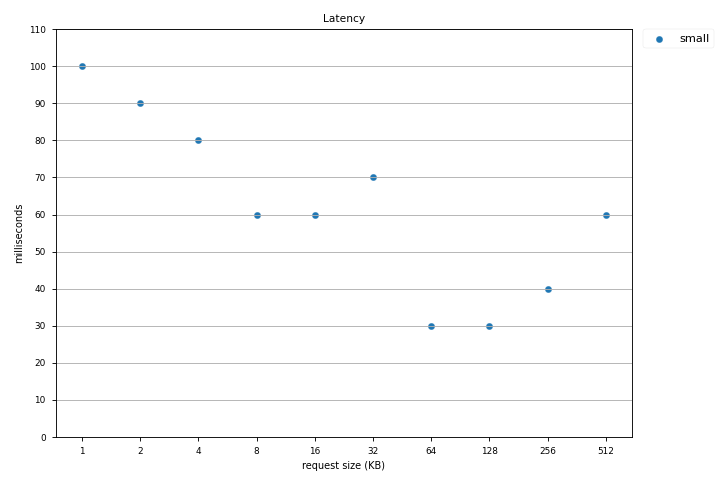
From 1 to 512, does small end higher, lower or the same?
lower
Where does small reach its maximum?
1
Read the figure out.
Title: Latency
x-axis: request size (KB), ticks 1 2 4 8 16 32 64 128 256 512
y-axis: milliseconds, ticks 0 10 20 30 40 50 60 70 80 90 100 110
Legend: small
Values:
small: 100 90 80 60 60 70 30 30 40 60
